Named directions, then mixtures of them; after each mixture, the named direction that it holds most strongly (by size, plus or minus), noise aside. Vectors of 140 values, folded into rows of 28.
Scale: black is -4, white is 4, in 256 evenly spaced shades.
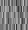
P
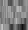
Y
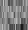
Y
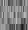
Y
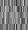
P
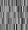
P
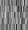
P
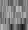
Y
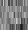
Y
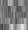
Y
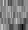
Y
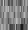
Y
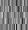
P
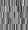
P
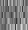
P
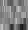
Y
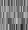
P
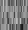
P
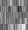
Y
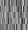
P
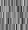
P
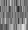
Y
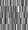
P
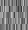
P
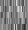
P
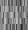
P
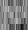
Y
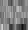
Y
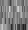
Y
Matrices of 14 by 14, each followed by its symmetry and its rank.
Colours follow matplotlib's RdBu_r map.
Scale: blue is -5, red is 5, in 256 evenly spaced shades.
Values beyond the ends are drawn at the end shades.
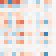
neither, rank two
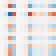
neither, rank one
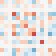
symmetric, rank three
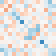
symmetric, full rank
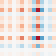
neither, rank one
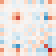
symmetric, rank two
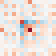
symmetric, rank three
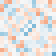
symmetric, full rank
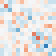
symmetric, full rank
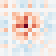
symmetric, rank two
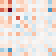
symmetric, rank three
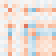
symmetric, rank two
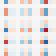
neither, rank one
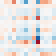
neither, rank two
